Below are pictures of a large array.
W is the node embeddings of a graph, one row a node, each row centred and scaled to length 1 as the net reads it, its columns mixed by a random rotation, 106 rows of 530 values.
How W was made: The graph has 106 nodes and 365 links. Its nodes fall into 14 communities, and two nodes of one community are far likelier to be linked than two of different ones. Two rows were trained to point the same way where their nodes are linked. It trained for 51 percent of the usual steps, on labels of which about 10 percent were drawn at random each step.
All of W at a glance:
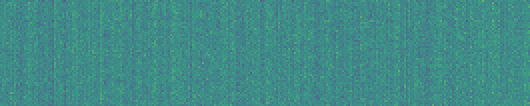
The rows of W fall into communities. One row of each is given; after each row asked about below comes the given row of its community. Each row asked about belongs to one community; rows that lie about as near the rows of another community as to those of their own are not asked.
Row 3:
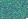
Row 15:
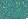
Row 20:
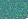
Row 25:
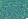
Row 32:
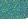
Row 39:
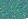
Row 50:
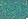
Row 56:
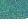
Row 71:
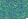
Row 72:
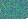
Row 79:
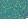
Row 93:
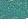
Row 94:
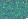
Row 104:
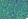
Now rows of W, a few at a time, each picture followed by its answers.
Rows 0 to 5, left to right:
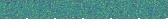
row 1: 72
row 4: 25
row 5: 56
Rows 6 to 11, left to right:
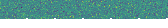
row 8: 25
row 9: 71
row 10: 79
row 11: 20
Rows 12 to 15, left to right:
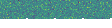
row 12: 56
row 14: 72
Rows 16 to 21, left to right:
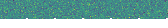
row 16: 79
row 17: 3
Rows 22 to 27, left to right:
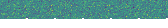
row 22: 71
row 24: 104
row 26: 71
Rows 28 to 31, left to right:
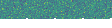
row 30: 56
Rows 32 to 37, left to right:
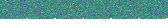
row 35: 39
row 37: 56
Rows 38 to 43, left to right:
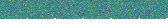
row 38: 72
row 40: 32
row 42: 20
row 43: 104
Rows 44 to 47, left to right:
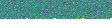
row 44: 94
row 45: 71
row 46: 94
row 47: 3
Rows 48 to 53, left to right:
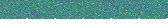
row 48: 15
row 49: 93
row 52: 20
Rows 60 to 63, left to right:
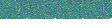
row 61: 32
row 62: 94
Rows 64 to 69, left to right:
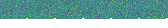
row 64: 72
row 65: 3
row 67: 3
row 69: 72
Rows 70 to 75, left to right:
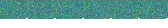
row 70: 56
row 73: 104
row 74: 39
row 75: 56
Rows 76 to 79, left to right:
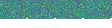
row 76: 25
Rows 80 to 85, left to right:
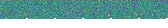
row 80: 25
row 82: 32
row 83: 15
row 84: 15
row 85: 104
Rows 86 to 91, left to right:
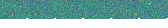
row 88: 94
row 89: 20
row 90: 15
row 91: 3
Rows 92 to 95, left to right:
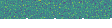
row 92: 25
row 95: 39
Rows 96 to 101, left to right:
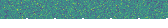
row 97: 3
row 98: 25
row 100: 72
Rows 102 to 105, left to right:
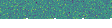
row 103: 94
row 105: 39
